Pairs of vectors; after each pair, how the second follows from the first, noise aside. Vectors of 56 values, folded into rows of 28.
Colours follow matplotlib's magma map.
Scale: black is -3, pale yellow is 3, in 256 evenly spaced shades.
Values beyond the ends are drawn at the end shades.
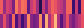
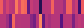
partly zeroed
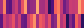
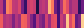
negated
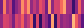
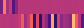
partly zeroed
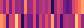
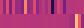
partly zeroed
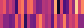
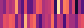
negated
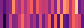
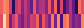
negated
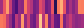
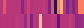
partly zeroed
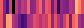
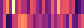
negated
